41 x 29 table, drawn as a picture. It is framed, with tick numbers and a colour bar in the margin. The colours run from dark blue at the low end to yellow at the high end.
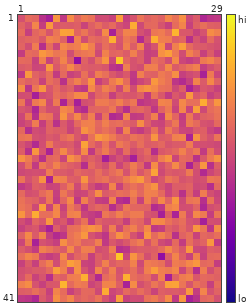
Symmetry: a half turn. Odd rows or columns: none. Seam: none. Histogram: bell-shaped. Slope: none. Average level on the scale: 60%.
